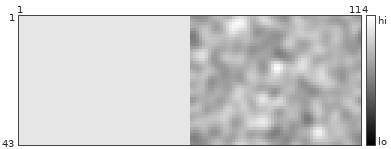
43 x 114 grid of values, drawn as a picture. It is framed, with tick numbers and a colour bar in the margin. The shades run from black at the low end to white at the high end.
The table splits into one row of 2 panels. Panel 1,1: very high, flat. Panel 1,2: high, blotchy.
